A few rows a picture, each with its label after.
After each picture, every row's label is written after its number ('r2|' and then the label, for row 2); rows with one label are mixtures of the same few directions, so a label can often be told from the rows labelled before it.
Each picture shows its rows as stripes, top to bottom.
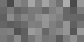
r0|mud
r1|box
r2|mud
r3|mud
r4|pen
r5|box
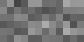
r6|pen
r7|mud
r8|pen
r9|mud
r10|pen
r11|pen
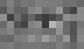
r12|mud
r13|box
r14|mud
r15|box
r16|pen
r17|mud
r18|pen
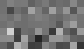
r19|pen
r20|pen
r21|box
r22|pen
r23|pen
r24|box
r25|pen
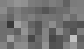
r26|mud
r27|mud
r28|mud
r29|pen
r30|box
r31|pen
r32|box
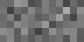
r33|pen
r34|mud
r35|box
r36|box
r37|box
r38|mud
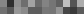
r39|mud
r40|pen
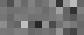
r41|pen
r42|pen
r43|pen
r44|box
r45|pen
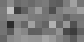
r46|pen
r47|pen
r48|mud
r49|pen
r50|pen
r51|mud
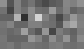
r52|mud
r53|pen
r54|box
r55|pen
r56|box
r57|pen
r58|box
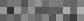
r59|box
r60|mud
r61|box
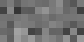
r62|box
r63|mud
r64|box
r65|pen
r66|pen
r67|mud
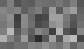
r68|mud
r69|box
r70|box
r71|box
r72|pen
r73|box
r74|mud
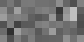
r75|box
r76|box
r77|box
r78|mud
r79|pen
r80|mud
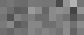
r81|pen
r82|pen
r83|pen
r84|pen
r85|mud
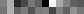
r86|box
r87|pen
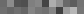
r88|box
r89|pen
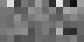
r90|pen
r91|pen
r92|box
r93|pen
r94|pen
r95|mud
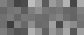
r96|pen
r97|box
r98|box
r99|pen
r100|pen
